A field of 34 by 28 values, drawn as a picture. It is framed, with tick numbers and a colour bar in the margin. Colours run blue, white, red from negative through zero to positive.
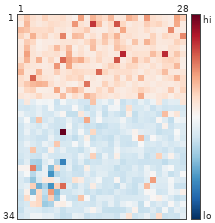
Stripes: none. Odd patch: rougher, in the bottom left. Seam: horizontal, 40% of the way down, the top part higher. Roughest part: bottom left.
